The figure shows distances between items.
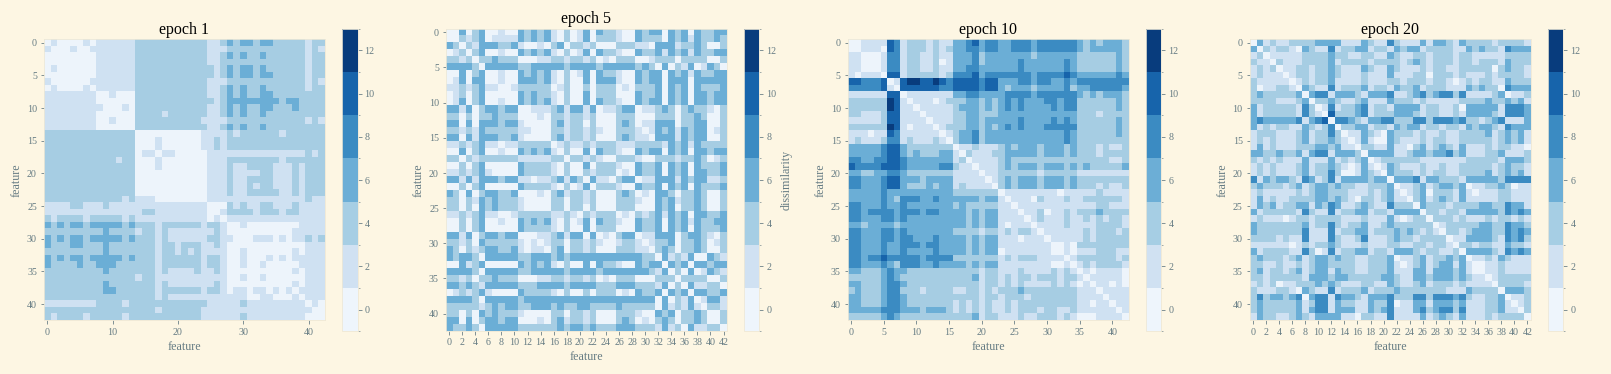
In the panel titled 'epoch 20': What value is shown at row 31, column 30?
2
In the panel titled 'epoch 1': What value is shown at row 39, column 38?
2
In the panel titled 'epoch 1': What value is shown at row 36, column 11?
4
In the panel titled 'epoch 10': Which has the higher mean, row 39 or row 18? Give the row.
18
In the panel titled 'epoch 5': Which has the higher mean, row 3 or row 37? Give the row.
3
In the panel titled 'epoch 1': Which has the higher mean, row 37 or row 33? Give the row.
33
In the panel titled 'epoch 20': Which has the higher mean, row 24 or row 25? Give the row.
25
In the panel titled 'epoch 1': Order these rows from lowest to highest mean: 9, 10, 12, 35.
35, 12, 10, 9
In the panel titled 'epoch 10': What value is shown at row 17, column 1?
6
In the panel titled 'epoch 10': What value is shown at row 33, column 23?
2
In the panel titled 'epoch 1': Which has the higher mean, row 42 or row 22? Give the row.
42
